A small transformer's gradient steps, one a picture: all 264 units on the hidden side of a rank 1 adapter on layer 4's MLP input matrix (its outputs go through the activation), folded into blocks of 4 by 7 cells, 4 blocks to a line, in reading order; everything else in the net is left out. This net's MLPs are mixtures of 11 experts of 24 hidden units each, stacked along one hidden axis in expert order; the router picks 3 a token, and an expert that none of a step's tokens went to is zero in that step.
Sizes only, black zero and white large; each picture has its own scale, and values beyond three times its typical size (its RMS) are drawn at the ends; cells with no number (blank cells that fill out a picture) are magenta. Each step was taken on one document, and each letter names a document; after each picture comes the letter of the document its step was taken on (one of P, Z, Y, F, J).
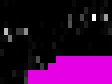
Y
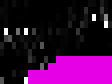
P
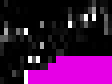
Y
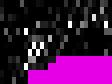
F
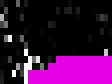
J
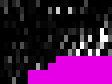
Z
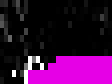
J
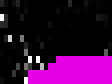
J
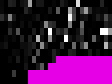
Z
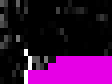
J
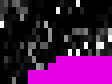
Z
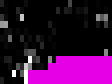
J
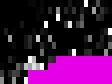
F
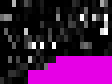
F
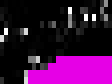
Y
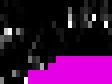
Y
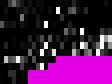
Z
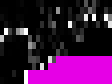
Y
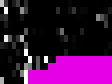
J
